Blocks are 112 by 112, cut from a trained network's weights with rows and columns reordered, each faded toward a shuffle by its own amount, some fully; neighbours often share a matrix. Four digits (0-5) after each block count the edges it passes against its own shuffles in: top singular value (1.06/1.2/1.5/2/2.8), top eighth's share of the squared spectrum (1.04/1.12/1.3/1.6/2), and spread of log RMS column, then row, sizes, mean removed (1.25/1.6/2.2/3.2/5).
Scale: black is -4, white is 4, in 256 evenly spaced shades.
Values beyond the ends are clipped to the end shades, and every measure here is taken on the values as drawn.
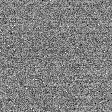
3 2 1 0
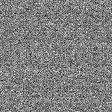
3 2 0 1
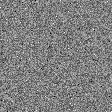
1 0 0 0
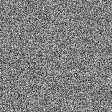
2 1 0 0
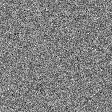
0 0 0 0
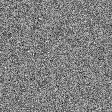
0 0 0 0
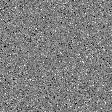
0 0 0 0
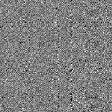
4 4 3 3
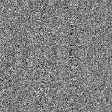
3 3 2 1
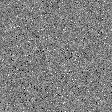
0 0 0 0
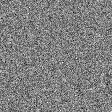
1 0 0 0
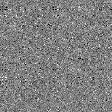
3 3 2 2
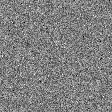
1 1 0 0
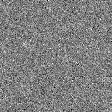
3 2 0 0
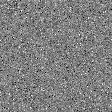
0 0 0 0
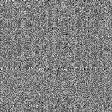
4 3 1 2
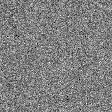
1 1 0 0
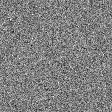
1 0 0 0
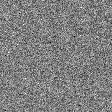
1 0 0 0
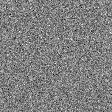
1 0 0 0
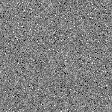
2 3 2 1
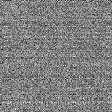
4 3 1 2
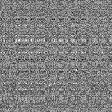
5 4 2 3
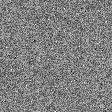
1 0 0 0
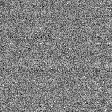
3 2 0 1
